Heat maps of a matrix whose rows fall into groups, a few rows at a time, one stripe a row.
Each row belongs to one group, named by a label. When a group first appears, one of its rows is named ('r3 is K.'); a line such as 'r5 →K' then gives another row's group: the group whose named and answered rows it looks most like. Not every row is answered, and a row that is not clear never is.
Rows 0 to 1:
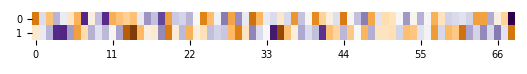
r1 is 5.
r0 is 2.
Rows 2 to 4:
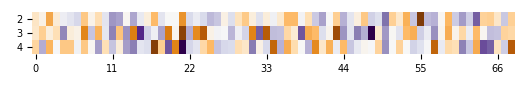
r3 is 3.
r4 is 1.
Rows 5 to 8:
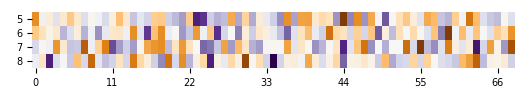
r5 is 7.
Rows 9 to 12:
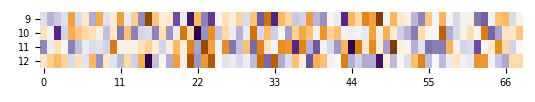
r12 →3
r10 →1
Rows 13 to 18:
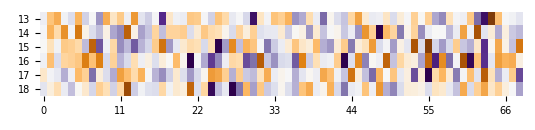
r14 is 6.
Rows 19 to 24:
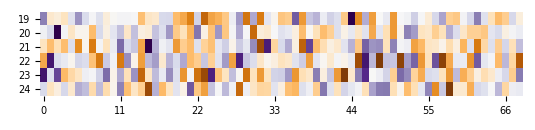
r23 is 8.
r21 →3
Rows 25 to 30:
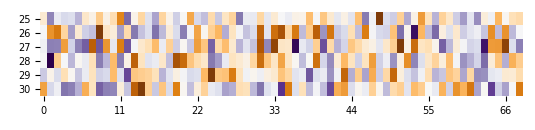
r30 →5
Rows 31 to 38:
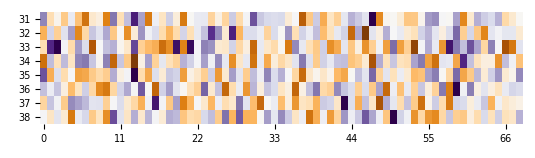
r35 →8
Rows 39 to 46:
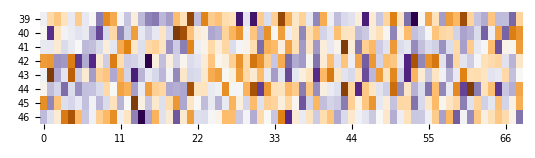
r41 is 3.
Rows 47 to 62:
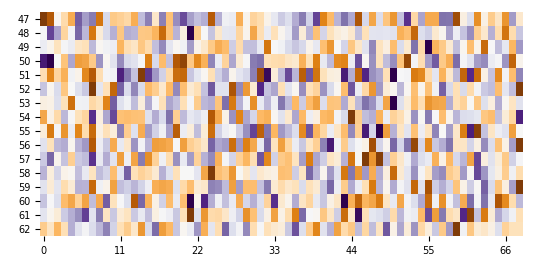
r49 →2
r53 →7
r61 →3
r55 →3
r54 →2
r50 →8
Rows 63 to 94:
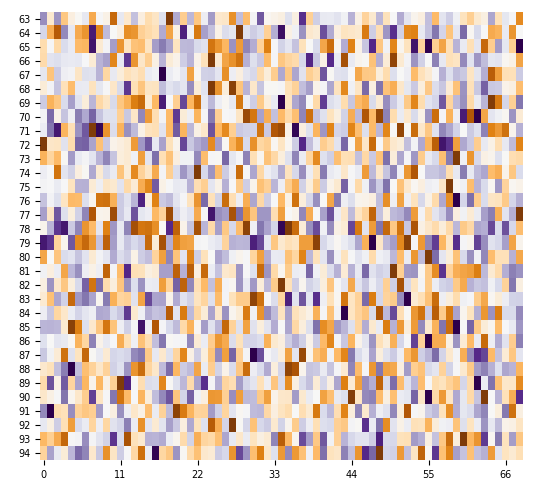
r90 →2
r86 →2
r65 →2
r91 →8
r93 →6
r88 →5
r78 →5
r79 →8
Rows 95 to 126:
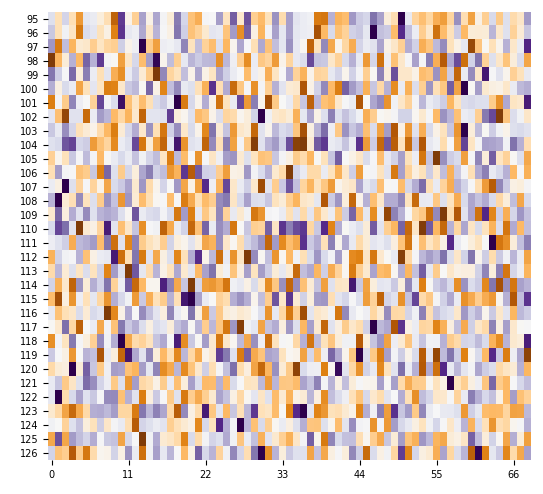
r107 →1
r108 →8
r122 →8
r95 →7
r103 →5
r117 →7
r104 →5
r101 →2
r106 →1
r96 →7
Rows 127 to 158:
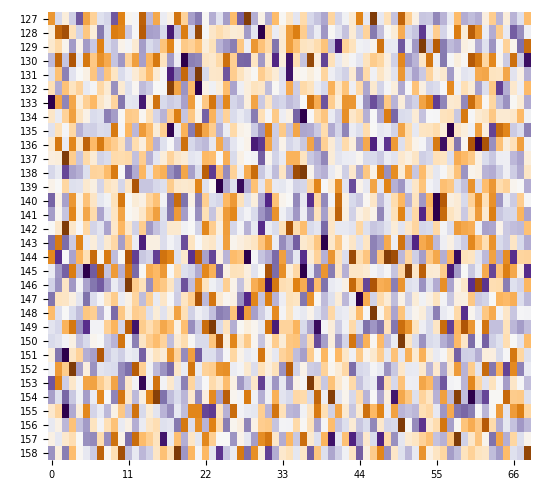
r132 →1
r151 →1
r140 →2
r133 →8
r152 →6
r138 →5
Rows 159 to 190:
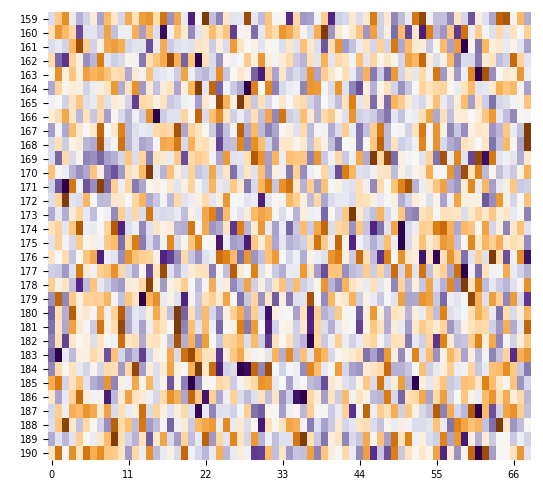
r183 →8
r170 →5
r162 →1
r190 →3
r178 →5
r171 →1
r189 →5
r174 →7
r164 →7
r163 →3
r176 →2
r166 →3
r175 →7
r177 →5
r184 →7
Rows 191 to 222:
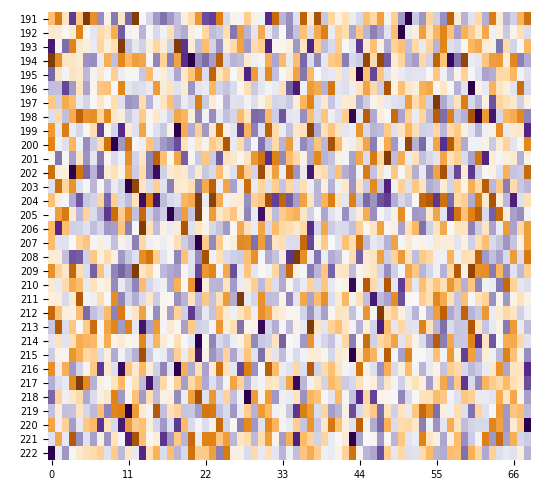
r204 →3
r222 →8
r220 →2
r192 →7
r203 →6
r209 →6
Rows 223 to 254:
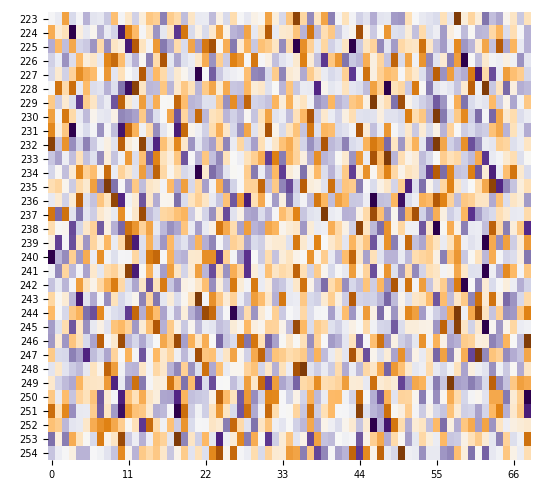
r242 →5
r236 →7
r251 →2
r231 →2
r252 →3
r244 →6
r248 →5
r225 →6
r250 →2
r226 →5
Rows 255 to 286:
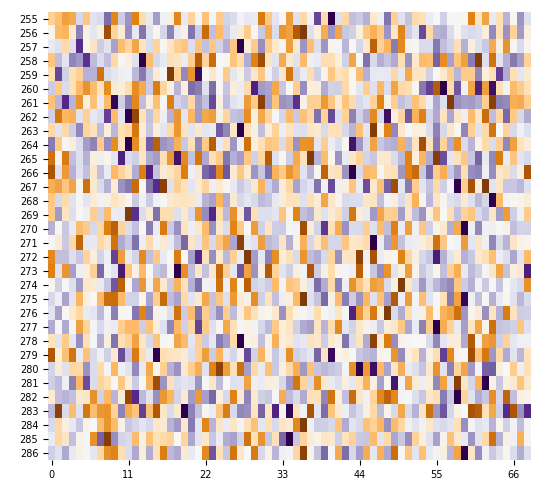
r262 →6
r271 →7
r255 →6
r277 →2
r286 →5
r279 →6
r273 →2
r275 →5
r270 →5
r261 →1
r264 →6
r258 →3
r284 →5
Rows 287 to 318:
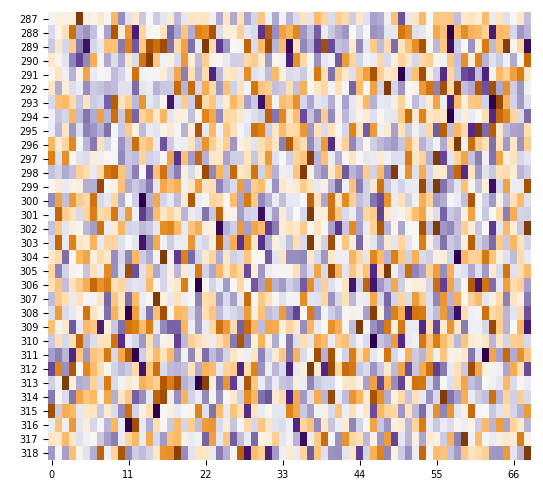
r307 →6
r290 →5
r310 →7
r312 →8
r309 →2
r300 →8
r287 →7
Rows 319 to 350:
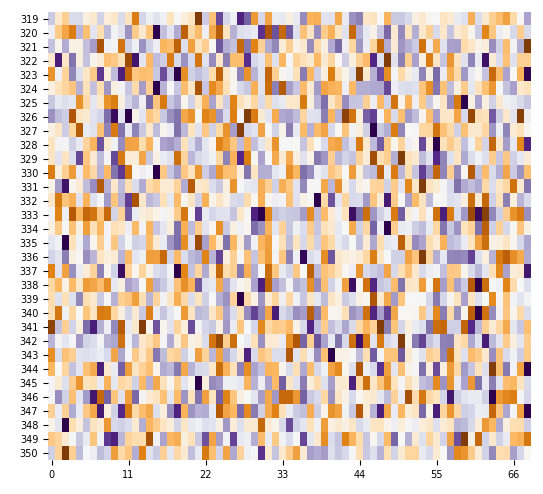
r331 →1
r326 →8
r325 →5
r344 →2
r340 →3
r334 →3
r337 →2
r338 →3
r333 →3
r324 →3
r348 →1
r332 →6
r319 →7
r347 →2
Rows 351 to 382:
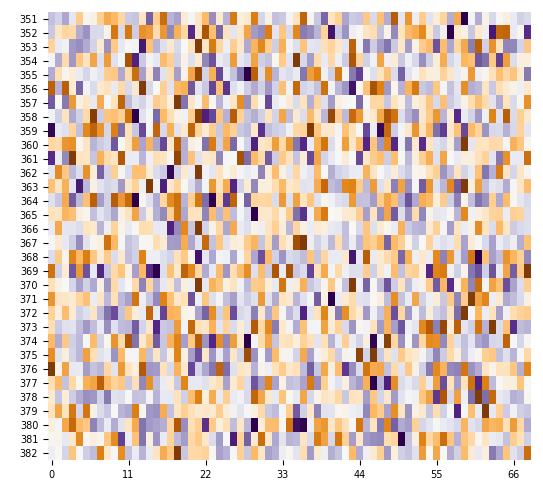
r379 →6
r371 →6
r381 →7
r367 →5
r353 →3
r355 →7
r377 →3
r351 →5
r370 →3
